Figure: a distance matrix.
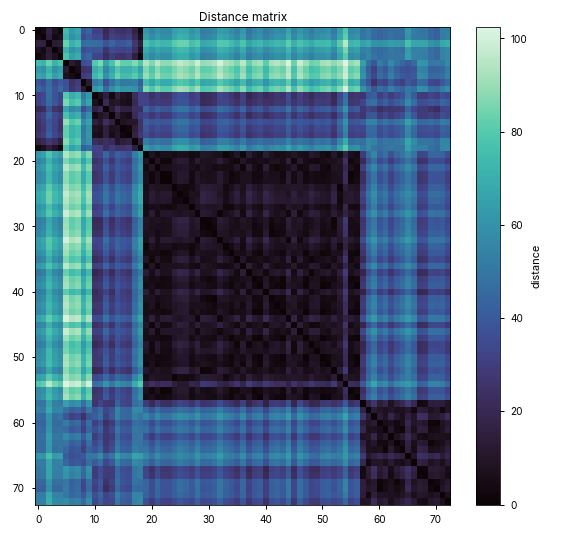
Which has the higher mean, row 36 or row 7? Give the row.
7
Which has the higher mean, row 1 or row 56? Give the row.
1
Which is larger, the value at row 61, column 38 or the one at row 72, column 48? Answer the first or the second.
the first
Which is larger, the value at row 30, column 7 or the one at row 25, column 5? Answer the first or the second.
the second
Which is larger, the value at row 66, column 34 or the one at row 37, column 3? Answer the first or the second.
the second
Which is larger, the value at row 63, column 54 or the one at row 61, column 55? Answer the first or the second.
the first
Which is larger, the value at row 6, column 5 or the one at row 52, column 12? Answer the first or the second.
the second
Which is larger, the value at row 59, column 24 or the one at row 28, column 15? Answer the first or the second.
the first
